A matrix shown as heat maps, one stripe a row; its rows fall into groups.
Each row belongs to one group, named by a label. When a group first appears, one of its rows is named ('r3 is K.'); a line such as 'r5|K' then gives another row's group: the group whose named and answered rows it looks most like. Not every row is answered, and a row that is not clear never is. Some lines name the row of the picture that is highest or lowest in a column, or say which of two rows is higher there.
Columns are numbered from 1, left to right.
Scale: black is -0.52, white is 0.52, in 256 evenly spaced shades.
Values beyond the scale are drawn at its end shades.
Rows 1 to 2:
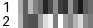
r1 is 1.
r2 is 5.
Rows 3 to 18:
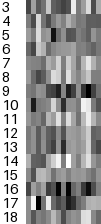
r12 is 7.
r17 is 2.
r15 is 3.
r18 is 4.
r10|4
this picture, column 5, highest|17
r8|5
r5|1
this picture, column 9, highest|14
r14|5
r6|3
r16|1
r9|1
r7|5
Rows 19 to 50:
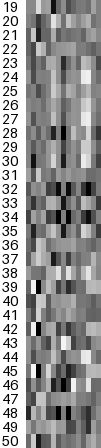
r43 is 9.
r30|4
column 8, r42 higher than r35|Yes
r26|4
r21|2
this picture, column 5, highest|45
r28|7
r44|4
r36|3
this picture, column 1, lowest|48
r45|2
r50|2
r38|5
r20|5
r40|3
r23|4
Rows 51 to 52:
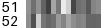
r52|3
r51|9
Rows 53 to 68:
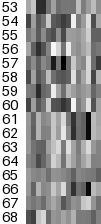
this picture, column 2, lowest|68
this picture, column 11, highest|53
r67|4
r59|5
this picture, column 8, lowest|57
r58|7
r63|5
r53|2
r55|7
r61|9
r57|7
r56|5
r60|7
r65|9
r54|7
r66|9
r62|9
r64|5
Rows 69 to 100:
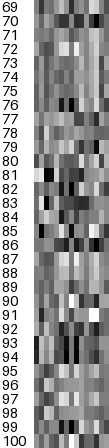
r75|7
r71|4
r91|4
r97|5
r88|5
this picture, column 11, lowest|83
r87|5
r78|3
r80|7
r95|5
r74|7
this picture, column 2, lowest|85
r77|9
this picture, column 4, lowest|81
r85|4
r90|9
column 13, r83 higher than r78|Yes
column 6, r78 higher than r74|Yes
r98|3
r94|1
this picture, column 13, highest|91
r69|4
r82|7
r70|1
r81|2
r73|7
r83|2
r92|1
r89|4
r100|9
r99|7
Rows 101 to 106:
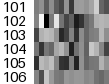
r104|4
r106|3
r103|1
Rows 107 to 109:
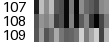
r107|1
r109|7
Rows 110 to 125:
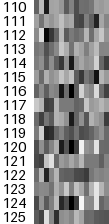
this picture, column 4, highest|121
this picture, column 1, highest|117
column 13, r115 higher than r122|No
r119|2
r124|7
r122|2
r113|5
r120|7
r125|3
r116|7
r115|9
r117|2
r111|9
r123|5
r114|7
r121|3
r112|2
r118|4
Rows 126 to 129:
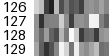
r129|5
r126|2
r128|9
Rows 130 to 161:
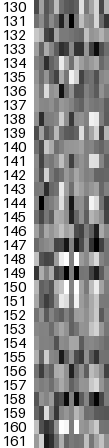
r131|7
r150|5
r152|7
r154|9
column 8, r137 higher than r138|Yes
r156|4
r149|1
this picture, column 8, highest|135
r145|4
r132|2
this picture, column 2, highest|161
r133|1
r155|1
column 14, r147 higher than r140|No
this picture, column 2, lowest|144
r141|4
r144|4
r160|5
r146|9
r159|3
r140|3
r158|1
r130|7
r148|5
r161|2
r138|4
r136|1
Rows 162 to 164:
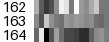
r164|2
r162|5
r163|3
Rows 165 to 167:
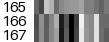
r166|7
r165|3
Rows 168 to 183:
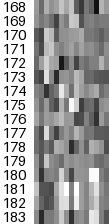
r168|9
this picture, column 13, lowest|168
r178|4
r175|9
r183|4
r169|9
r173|3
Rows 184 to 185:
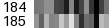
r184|1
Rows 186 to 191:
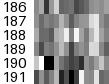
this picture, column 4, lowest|190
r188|5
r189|4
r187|4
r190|2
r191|7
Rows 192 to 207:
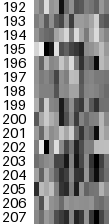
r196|9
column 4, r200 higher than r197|Yes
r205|1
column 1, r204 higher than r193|Yes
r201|9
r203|1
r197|9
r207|1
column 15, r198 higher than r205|No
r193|7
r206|3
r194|5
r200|1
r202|2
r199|1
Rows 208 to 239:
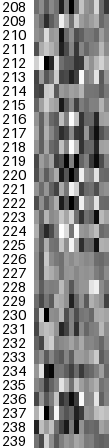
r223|9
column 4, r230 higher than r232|No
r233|7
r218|9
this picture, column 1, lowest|238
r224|5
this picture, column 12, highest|228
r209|5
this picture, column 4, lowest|234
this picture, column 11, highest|212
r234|2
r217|1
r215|1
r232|3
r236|7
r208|7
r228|4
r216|9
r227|3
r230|2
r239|3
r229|4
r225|9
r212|2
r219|1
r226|3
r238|1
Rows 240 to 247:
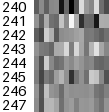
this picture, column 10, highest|240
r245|4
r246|3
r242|3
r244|3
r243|5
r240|7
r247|3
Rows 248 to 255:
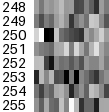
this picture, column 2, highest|250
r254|4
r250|2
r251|5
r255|9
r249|4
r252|2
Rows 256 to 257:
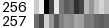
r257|3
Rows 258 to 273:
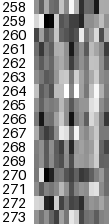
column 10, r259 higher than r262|No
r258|9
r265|4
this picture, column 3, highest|258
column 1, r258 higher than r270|Yes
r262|4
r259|2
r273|9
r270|2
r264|5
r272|2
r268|7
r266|4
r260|7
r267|5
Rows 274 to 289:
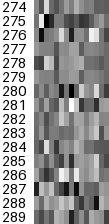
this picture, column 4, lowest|275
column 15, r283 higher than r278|Yes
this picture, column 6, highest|286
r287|1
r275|2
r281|9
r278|3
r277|9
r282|5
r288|9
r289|4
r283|7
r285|7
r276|4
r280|7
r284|3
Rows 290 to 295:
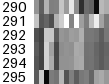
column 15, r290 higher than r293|Yes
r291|5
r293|3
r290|9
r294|3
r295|2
